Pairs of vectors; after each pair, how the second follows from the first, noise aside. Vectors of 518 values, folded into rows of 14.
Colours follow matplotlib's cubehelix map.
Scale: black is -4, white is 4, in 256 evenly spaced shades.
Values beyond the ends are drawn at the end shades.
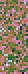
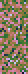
sign-scrambled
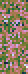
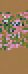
partly zeroed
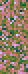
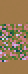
partly zeroed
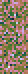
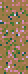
partly zeroed
